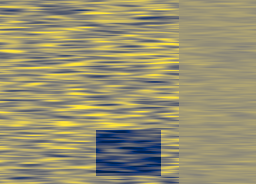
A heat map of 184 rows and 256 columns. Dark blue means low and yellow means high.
Grain: streaks across. Odd patch: lower, in the bottom middle. Ninth with the lowest average: bottom middle. Seam: vertical, 70% of the way across, the right part calmer.
